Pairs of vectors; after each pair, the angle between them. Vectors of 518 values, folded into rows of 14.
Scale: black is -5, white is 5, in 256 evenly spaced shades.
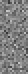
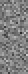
partly aligned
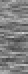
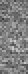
partly opposed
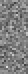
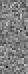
nearly opposite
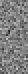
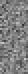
partly aligned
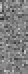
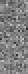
partly aligned
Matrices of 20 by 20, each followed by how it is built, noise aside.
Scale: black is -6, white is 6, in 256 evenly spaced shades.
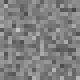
noise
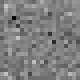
noise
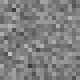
noise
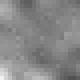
smooth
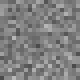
noise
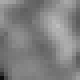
smooth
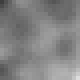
smooth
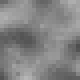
smooth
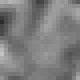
smooth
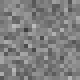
noise
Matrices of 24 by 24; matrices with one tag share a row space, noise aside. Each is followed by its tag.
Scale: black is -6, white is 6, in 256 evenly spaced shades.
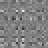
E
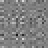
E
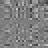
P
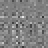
E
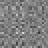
E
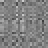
E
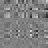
P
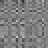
E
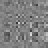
P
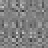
E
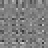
E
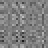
E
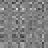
E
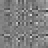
P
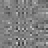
P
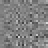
P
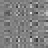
P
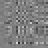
P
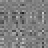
E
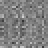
E
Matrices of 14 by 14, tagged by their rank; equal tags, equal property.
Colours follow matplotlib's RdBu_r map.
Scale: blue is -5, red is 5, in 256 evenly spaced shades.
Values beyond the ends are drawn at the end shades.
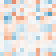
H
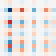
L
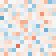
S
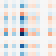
L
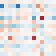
H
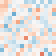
S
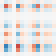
L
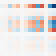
L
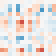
H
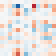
H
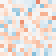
S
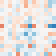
H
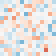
S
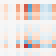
L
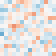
S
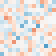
S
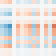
L
